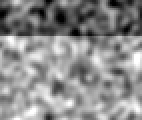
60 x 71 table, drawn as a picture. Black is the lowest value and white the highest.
No lone cell stands out from its neighbours. The bottom part is higher, past a seam about 30% of the way down. There are no regular stripes. The texture is blotchy.
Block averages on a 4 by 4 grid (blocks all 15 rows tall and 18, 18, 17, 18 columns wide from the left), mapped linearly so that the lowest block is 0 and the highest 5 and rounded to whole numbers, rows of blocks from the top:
1011 / 4433 / 5434 / 5545
